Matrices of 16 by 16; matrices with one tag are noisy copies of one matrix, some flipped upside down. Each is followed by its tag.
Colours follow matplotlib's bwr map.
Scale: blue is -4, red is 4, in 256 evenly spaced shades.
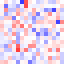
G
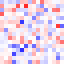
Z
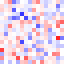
Z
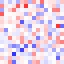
Z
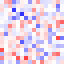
Z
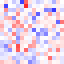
G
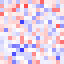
Z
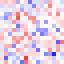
G
